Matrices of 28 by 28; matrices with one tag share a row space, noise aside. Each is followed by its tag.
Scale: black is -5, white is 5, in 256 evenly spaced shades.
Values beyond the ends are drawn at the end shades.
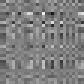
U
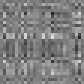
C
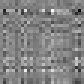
C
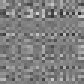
U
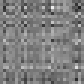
C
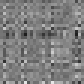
C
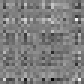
C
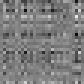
C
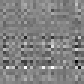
C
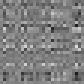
C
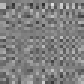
U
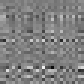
U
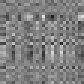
U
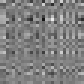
U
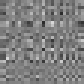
U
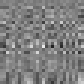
U
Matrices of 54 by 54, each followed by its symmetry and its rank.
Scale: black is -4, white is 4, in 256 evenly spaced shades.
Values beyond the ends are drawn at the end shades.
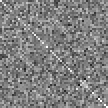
symmetric, full rank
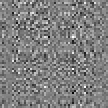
neither, rank five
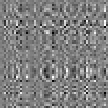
neither, rank three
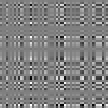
neither, rank one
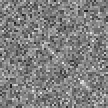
symmetric, full rank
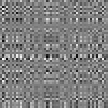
neither, rank two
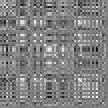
symmetric, rank three
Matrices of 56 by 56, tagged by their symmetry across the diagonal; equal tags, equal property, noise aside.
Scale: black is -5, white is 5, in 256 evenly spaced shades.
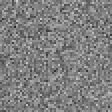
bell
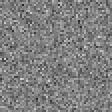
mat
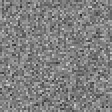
bell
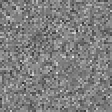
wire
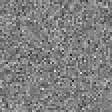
mat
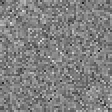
wire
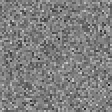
wire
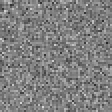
mat
